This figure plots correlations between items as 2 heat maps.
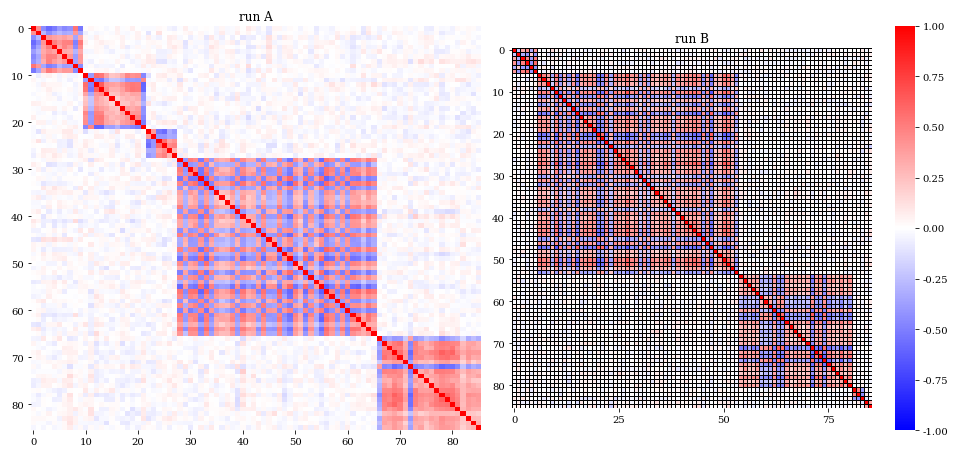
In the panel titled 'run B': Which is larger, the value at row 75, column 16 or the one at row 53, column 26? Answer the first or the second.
the first
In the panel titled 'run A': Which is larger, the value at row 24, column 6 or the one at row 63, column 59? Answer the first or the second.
the second
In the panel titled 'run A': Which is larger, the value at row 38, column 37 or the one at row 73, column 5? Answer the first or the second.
the first
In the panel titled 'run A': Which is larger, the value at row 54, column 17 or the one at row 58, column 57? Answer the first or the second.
the first
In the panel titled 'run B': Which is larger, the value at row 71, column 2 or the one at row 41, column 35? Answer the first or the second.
the second
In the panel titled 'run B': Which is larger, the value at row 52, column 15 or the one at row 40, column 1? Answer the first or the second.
the second
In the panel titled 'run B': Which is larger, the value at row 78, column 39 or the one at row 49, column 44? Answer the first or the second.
the second
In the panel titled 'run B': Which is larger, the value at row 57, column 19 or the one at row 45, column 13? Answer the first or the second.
the second
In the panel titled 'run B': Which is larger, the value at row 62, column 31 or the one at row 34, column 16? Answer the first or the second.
the second
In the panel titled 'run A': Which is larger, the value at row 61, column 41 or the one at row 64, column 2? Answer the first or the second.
the first
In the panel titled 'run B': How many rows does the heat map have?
86
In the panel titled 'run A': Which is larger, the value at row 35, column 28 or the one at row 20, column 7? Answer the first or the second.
the first
